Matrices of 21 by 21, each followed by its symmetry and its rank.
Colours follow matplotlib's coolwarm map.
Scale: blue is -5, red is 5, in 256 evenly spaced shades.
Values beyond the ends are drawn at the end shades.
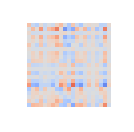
neither, rank two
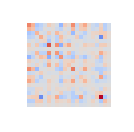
symmetric, rank three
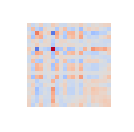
symmetric, rank two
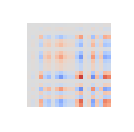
symmetric, rank one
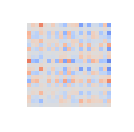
neither, rank two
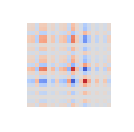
symmetric, rank one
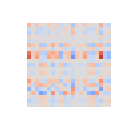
neither, rank two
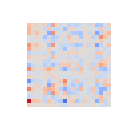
neither, rank three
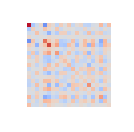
symmetric, rank three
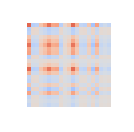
symmetric, rank one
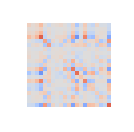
symmetric, rank three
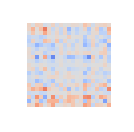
neither, rank three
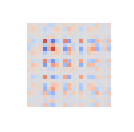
symmetric, rank two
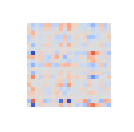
neither, rank three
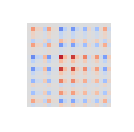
symmetric, rank one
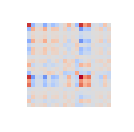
symmetric, rank two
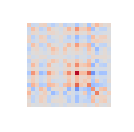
symmetric, rank two
